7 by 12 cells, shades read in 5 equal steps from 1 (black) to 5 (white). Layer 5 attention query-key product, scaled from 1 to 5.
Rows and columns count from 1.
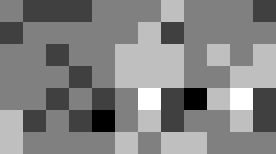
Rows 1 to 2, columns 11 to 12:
3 2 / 3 3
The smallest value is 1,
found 2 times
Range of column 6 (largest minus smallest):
1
